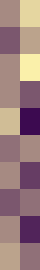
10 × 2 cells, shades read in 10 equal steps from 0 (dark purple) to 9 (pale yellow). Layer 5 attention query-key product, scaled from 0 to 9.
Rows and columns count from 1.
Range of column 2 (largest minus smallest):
9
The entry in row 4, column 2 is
3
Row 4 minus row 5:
-2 3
